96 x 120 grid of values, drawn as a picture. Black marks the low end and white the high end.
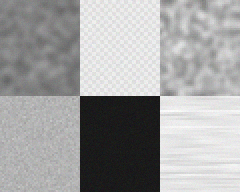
It is made of 2 by 3 panels. Panel 1,1: middling, blotchy, faint in contrast. Panel 1,2: very high, checkered, faint in contrast. Panel 1,3: high, blotchy. Panel 2,1: high, fine-grained, faint in contrast. Panel 2,2: very low, flat. Panel 2,3: very high, streaked across, faint in contrast.
